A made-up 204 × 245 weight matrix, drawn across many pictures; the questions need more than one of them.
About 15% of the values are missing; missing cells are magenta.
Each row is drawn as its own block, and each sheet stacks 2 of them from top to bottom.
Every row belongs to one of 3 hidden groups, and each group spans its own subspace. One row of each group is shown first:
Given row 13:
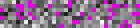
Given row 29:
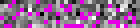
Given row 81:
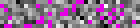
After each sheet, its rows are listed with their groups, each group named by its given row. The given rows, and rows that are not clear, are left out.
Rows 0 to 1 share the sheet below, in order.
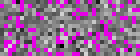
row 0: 81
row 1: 13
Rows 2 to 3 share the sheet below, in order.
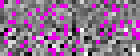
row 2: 13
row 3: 13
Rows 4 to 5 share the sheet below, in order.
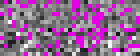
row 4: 81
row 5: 13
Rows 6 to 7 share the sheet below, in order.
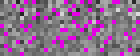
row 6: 81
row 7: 81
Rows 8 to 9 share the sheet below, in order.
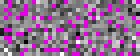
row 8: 81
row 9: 13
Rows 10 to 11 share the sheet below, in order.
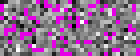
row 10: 13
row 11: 29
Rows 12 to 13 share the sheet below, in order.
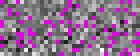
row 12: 13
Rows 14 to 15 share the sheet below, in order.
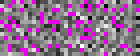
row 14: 81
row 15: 81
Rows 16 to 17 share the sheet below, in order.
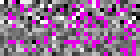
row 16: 13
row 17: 29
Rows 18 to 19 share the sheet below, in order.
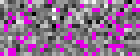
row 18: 29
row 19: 29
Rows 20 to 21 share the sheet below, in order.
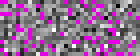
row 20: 29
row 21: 29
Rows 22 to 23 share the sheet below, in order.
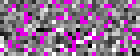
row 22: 13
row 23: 13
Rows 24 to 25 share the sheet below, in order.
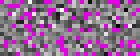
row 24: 29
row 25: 81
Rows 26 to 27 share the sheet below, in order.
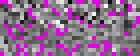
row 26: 81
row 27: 13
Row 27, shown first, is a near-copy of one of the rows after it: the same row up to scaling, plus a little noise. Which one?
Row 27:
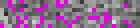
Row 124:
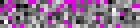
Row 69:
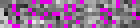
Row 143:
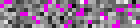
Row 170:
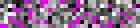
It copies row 69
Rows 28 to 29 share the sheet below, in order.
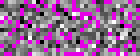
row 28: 13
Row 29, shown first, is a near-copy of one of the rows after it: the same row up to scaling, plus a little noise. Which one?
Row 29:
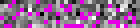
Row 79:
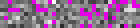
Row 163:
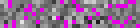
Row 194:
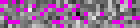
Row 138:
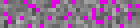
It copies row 194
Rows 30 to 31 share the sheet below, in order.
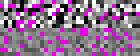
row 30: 29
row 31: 81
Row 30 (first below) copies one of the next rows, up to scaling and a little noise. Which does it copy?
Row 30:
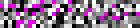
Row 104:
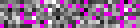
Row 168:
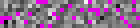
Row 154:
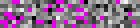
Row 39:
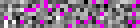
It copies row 168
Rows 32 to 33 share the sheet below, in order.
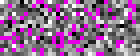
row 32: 13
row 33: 81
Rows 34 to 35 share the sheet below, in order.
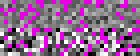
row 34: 29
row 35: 81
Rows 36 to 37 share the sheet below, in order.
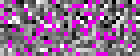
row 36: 81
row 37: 13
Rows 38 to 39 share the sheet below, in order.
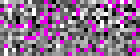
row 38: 29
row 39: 29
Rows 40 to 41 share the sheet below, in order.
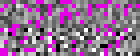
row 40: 13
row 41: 29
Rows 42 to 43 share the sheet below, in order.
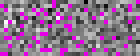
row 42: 29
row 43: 81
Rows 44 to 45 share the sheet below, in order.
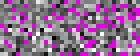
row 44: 81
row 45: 29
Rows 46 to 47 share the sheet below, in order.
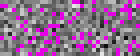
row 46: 13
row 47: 29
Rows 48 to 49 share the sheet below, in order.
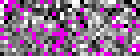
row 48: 13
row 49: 13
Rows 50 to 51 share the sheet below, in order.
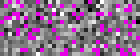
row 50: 81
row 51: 29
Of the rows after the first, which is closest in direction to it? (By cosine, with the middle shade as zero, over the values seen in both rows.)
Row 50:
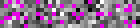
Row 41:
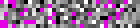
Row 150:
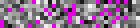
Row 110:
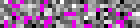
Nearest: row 41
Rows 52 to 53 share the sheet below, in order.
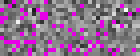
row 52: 29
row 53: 81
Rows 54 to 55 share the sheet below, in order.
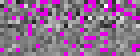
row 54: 81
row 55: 81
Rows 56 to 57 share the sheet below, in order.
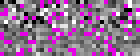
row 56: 13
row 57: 29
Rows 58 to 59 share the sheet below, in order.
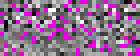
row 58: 29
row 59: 81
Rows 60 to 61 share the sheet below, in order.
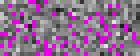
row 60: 13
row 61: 29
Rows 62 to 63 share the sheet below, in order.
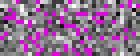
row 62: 13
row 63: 13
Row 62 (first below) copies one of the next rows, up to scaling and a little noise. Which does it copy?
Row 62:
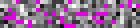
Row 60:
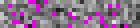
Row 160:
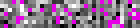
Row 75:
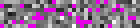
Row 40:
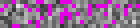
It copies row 160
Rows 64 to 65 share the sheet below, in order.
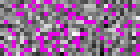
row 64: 81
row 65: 13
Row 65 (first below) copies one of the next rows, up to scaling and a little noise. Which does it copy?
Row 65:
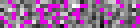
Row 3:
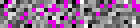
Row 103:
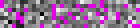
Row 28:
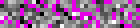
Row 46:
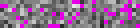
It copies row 46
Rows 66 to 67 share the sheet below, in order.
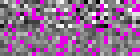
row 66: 81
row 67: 13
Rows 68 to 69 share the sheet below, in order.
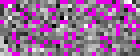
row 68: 13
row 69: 13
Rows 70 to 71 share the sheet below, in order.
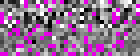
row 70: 13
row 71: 29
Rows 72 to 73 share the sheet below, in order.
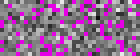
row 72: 81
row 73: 13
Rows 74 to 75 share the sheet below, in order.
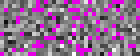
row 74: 29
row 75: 13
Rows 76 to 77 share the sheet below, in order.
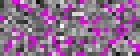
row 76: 13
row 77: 29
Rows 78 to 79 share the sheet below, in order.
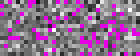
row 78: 81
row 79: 29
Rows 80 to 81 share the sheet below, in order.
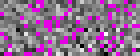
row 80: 13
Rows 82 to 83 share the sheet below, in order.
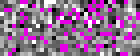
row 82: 29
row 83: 29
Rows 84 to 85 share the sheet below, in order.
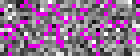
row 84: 13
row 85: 81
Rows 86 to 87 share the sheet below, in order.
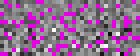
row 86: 81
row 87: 29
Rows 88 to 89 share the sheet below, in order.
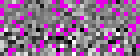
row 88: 13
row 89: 13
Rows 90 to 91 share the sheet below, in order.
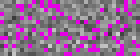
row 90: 81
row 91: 29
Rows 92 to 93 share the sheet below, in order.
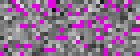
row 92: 81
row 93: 13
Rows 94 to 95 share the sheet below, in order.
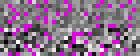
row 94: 13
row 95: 13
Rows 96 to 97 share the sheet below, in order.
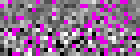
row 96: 29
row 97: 13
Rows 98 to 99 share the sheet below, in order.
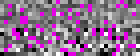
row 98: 13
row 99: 81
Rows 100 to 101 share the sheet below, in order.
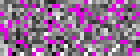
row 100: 29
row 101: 13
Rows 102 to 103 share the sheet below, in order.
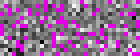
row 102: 13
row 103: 13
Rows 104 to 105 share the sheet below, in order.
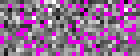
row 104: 29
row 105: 29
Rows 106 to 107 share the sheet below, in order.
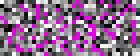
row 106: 81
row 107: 29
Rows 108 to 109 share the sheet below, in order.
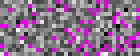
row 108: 29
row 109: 81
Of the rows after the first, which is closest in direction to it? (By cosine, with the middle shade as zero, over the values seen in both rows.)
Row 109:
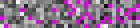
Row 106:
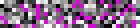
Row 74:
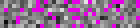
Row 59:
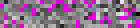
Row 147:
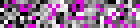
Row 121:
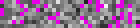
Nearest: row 59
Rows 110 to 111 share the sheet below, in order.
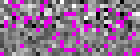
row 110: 81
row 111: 29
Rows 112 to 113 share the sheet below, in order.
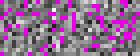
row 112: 29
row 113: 29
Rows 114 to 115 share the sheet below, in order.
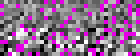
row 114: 81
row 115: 13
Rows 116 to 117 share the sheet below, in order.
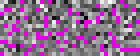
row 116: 13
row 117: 29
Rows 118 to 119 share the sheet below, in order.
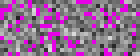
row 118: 29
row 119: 13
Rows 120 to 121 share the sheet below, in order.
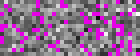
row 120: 81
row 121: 81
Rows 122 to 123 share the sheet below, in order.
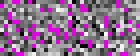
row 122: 13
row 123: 81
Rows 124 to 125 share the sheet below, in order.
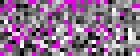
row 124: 13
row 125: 81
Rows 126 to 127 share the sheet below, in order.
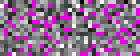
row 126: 13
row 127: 13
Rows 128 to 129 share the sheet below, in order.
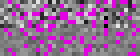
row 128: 81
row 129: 29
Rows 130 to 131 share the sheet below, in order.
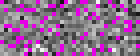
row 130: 81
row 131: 13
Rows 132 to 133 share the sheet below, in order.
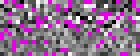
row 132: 81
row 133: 81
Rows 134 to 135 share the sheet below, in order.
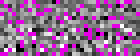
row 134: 29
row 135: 29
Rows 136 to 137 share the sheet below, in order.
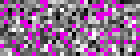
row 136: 29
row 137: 13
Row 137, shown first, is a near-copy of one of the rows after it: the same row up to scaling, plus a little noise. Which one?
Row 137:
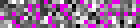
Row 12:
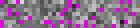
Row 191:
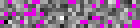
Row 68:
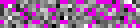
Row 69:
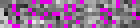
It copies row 12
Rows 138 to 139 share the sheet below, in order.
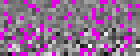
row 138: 29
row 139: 81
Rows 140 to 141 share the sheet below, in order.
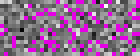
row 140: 81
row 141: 13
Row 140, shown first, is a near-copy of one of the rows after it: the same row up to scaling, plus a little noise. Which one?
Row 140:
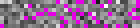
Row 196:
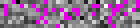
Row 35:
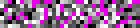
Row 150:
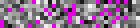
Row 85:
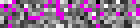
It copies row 85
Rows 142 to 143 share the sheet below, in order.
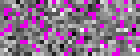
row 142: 81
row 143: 13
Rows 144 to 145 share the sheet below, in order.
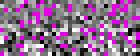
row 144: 81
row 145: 13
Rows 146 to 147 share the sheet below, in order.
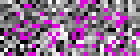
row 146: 81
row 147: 13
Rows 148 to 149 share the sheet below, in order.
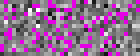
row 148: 29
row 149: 81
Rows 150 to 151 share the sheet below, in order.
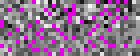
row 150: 81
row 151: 13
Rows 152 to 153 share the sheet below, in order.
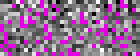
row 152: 81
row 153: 13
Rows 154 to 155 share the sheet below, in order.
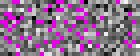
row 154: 29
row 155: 81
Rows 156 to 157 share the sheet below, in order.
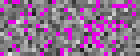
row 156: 29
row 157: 81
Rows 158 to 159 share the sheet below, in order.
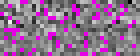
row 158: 13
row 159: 29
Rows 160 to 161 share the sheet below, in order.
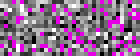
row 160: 13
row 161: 29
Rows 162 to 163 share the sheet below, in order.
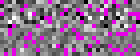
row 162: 81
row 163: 29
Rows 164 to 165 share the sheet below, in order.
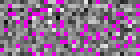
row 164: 29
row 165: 29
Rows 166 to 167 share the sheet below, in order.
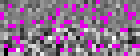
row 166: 29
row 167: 29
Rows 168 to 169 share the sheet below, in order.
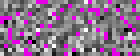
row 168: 29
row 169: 29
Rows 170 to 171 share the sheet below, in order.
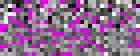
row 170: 13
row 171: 81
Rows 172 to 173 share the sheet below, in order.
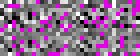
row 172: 81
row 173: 81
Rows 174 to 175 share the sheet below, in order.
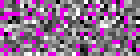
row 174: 81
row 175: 13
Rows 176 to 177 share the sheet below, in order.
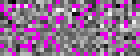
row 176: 13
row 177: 29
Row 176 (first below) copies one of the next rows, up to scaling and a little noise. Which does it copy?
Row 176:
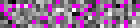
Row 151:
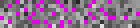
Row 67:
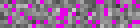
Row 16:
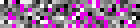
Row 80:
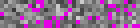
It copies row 67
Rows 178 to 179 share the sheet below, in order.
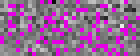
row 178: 29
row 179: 13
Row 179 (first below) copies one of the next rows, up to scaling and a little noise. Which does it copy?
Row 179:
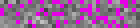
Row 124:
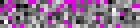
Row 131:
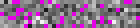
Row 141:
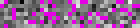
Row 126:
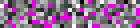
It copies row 131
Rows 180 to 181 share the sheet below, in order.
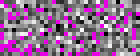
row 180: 81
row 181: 13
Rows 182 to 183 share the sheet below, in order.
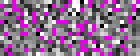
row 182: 13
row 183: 13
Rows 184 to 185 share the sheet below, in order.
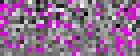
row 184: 29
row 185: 81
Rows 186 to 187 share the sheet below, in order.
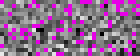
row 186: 81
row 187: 13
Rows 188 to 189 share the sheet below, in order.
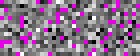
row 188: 13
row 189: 81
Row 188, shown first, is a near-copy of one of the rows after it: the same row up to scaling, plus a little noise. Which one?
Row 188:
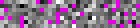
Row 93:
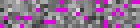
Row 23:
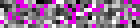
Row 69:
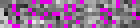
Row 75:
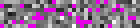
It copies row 23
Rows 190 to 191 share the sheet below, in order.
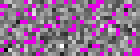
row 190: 29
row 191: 13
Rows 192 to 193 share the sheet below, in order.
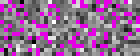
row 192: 13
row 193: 29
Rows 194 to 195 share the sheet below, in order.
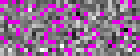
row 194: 29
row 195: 13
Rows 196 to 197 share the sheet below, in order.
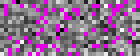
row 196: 81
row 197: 81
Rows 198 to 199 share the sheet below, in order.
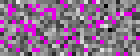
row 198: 81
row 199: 13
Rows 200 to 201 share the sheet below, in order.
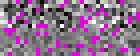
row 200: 13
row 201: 81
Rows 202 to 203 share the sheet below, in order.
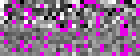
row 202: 13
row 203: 13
